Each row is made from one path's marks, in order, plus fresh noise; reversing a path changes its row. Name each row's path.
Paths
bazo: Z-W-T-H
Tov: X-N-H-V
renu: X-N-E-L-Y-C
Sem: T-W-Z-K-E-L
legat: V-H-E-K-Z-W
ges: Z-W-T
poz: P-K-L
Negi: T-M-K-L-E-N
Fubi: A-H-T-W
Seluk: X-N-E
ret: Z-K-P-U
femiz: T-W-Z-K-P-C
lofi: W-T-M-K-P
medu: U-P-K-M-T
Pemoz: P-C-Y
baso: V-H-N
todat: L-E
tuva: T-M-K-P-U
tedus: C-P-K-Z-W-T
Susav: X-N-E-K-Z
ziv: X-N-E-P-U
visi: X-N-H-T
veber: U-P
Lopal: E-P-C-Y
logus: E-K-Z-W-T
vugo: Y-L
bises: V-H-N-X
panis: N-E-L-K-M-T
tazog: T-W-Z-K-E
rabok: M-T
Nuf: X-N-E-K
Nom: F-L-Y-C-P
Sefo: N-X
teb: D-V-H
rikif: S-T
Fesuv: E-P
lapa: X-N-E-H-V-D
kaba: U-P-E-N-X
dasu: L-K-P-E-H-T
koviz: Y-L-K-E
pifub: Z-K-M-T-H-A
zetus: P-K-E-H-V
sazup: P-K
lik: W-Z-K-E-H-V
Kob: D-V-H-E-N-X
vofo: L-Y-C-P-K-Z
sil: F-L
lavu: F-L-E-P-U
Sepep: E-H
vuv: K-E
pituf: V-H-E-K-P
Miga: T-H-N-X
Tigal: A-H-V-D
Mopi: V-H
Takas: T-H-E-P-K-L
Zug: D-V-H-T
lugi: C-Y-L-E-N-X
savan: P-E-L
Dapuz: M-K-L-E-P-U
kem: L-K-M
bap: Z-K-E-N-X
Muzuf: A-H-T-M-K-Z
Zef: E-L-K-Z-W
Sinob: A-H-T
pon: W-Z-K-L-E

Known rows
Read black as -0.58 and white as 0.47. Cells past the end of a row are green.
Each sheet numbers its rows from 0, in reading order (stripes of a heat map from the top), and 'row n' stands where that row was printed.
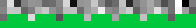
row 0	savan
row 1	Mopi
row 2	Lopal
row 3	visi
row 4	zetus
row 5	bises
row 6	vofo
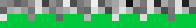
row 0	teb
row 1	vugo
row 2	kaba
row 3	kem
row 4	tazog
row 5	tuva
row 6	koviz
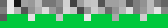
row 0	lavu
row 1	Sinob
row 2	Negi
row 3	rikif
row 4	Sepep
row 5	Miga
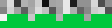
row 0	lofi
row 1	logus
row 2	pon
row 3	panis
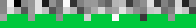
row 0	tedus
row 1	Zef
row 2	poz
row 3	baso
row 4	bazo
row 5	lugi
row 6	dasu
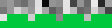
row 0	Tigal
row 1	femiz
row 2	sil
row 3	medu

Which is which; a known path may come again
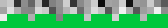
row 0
ges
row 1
Takas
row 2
Fesuv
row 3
logus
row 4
Sem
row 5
visi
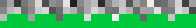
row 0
pituf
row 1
panis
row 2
Pemoz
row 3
lik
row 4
rabok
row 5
ziv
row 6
Negi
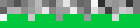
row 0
Zug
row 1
Miga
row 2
Sefo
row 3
Dapuz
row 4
legat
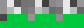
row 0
renu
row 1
veber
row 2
sil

